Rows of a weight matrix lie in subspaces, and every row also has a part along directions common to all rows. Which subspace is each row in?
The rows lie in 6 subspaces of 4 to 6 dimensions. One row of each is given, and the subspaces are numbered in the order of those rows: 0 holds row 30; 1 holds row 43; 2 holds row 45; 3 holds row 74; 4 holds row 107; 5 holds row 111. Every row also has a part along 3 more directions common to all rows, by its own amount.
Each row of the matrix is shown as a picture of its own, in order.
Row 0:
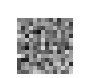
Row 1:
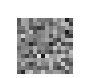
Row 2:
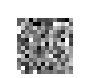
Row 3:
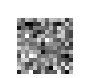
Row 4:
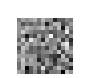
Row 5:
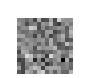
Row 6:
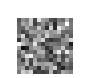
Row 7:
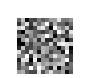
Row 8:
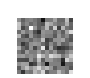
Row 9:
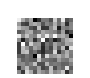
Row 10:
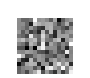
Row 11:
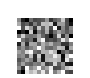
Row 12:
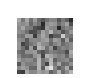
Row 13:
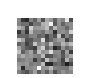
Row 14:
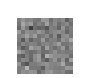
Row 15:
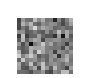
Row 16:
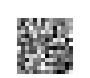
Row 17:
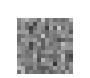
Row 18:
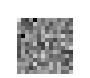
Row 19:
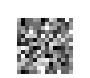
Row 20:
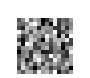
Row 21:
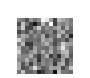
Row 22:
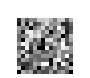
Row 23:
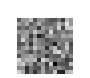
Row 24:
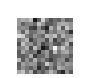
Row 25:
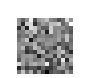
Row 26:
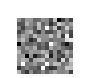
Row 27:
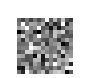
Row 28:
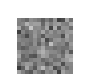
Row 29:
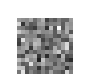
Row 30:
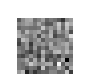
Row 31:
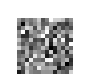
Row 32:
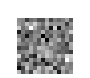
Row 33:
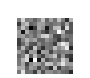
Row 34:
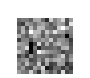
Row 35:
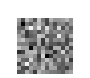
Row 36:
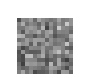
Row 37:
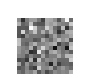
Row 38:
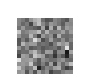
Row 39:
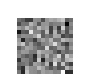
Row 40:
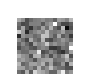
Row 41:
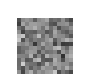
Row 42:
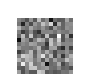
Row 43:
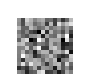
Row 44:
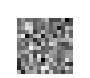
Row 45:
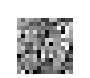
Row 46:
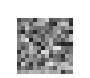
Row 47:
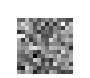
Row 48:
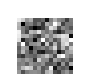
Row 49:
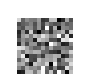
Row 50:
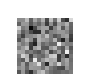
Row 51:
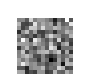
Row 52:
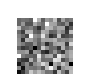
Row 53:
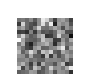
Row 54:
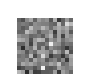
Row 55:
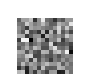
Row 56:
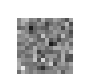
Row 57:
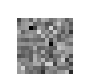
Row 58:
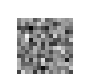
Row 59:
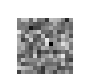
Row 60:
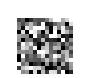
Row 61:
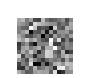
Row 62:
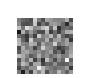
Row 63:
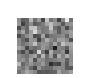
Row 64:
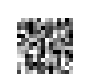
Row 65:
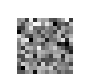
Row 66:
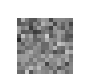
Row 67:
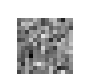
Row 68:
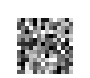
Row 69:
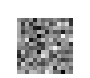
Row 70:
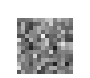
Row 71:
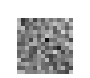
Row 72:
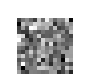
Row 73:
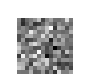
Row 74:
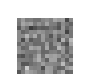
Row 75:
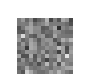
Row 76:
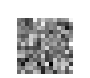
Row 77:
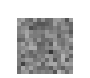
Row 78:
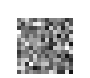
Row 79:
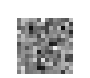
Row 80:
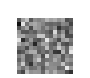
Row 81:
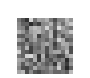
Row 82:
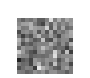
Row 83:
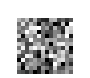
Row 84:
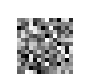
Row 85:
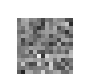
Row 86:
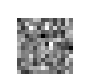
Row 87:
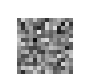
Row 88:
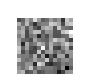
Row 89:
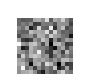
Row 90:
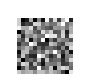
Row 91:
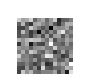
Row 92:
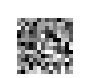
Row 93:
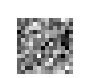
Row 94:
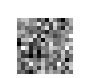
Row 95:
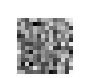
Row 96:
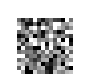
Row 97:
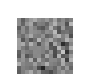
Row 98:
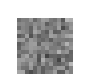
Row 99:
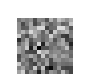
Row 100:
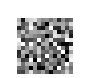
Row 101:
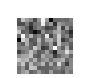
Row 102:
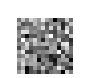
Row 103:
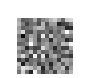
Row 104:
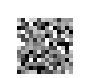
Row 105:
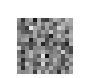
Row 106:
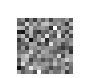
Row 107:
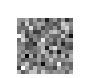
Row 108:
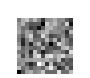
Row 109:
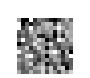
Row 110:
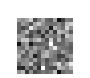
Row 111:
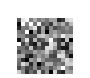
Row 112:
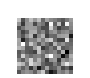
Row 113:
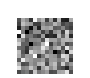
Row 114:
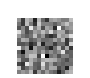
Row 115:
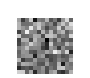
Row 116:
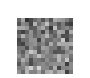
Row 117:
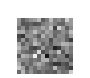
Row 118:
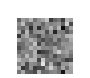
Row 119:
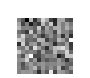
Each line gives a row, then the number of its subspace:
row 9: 2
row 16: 3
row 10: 4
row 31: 3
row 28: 0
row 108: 4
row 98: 4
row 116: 1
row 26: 0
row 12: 4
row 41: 5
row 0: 4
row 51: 3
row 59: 2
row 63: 1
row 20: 5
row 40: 2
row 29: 5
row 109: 5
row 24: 2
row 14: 3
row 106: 1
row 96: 3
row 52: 4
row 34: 4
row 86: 2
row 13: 5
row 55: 1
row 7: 1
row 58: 3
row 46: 2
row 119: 5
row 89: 0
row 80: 5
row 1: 4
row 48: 2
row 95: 5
